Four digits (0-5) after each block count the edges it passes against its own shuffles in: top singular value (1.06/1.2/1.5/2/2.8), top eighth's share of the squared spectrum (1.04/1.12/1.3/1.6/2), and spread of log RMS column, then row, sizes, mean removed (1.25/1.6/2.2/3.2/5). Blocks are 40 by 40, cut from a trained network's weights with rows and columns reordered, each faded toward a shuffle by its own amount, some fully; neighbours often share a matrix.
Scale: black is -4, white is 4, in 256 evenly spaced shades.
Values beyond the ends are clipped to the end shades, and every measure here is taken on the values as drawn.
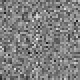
3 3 2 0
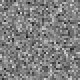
0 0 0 0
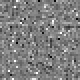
1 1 0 0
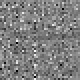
2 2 2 0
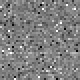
1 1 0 0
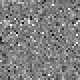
0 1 0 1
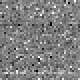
1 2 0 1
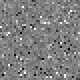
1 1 0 0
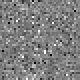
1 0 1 0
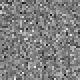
0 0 0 0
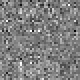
3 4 2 1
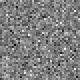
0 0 0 0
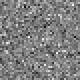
0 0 0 0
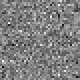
2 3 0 1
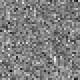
1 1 0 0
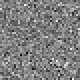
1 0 0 0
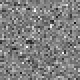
0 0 0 0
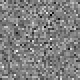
1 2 0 0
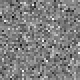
0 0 0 0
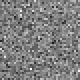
1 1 0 0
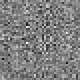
3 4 2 2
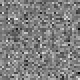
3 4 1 2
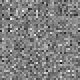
3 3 1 1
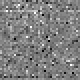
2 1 1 0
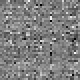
2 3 3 1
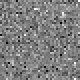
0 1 1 0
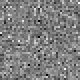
1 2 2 0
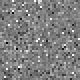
1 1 0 0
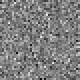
1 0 0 0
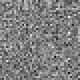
2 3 1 0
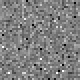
0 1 0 0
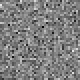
2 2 0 0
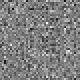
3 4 2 1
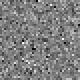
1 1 0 0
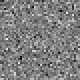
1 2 0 1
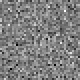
2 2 1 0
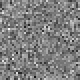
0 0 1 0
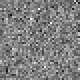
1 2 0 0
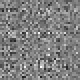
3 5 2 2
